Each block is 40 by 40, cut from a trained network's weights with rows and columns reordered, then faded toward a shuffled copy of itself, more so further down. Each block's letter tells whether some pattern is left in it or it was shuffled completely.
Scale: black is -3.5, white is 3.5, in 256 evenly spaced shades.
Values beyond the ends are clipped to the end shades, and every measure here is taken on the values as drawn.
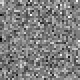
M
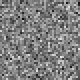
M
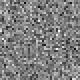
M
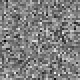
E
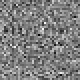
E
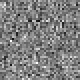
E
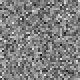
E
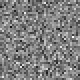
M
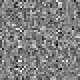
E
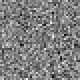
E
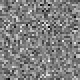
E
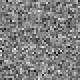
E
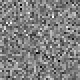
M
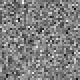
M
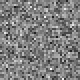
M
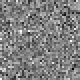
M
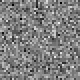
M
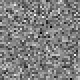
E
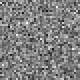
M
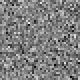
M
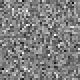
M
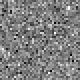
M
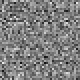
E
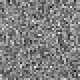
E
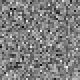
E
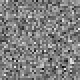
E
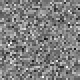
M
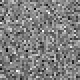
M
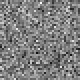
M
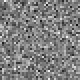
M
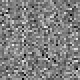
E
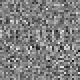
E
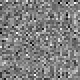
E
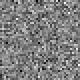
M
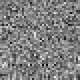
E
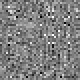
E
